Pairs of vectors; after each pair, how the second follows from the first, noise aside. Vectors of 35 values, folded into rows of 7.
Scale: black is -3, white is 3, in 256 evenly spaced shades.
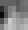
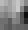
reversed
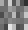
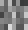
copied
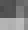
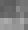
shrunk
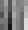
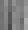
shrunk
